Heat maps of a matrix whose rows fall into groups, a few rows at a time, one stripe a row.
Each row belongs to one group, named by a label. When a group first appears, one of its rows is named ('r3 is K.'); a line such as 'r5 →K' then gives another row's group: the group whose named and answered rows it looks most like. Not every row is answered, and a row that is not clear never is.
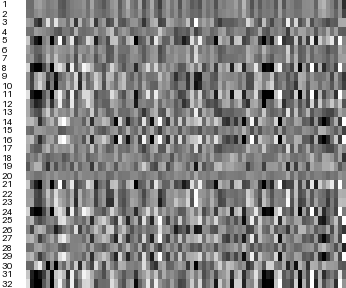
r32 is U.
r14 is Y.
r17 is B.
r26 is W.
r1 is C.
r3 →B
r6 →B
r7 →B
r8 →U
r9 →W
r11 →U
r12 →U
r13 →B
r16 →Y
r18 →C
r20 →B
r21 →U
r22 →B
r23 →B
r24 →U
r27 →Y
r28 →C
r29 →Y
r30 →W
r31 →U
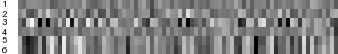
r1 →C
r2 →B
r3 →W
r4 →C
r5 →U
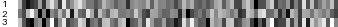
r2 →W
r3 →U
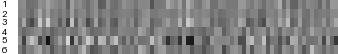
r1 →B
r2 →B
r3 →B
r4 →C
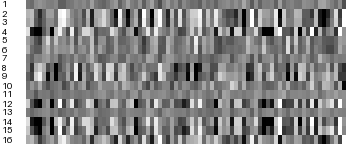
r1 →C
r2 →Y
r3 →Y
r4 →U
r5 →B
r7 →C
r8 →W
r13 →C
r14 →U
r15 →U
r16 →Y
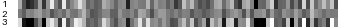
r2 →C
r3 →U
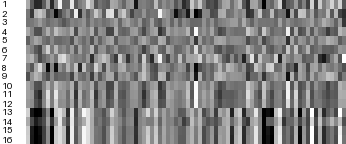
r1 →U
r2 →W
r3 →C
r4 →B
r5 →W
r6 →B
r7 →Y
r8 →W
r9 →W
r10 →B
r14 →U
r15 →U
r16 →U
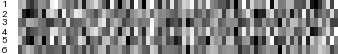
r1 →Y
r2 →U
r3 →W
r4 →Y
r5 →U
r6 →W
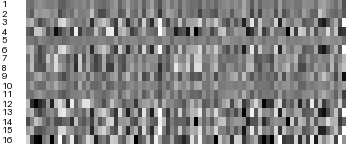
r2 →C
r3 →Y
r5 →C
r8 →B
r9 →C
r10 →B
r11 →C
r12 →U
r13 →Y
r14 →W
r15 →Y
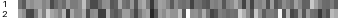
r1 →C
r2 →B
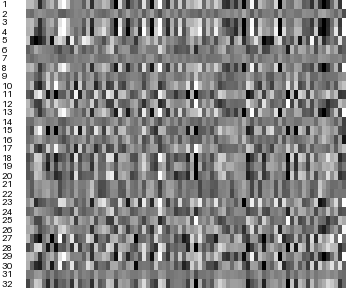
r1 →Y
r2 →C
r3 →Y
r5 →U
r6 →W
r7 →C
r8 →Y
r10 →B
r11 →W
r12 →B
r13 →Y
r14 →C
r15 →W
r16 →C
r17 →B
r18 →W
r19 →W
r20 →W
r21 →C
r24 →W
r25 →B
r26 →Y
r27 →U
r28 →W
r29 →Y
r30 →U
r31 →W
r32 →W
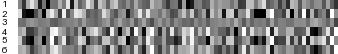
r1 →W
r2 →U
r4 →Y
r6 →Y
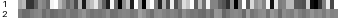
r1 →Y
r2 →C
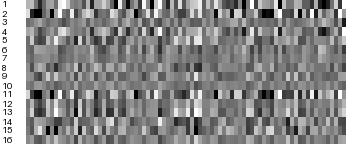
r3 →C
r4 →Y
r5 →B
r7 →C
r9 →B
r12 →B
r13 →B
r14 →W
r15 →W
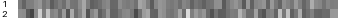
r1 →C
